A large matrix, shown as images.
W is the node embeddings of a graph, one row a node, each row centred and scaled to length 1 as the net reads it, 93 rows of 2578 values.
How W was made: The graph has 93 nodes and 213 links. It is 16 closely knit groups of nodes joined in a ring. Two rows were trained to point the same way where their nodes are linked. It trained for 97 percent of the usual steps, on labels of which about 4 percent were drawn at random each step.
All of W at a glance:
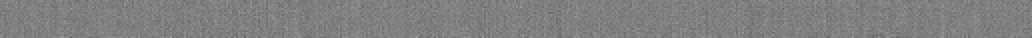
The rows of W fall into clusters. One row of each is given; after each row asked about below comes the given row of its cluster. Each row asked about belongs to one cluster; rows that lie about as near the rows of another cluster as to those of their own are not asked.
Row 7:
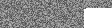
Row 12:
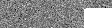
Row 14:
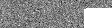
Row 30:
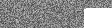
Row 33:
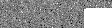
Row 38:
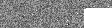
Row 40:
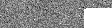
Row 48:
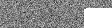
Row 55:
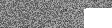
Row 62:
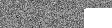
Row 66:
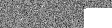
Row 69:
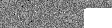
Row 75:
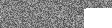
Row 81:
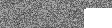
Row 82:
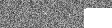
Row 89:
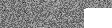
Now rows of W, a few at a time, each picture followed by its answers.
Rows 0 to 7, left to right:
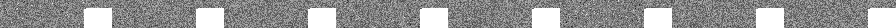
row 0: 55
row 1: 75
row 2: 40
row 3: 12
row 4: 12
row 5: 66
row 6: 38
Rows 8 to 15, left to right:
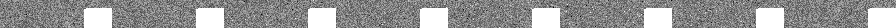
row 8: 12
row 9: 75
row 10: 62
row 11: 69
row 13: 7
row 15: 89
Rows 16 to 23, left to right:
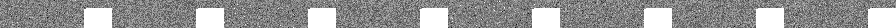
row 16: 7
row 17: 66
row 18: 7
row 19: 89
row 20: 40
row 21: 30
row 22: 38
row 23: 40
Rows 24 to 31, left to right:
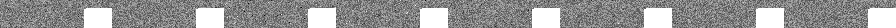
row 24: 30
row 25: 55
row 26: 69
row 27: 62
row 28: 81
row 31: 69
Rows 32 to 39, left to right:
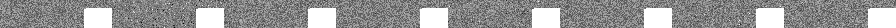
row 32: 14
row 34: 66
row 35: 55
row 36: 81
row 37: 7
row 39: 38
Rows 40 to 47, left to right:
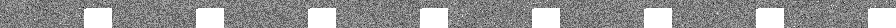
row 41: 33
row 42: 48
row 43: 66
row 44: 14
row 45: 62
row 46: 82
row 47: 62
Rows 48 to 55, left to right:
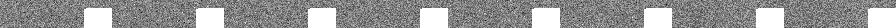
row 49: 38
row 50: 48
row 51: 33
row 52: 55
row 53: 33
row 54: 12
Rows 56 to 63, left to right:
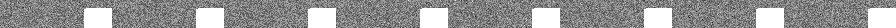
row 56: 14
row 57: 40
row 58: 55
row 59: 69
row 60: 55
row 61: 48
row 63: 38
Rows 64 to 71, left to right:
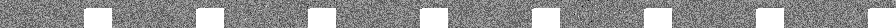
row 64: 7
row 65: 48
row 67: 40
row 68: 89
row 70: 69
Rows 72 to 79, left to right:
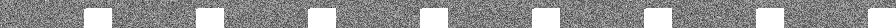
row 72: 69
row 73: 82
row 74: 81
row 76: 48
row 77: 62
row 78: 7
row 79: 12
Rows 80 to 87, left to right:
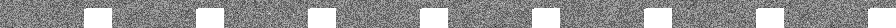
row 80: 66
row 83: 69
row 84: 81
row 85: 89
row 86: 62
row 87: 81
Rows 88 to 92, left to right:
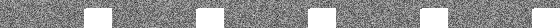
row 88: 30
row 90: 81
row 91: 33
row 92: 81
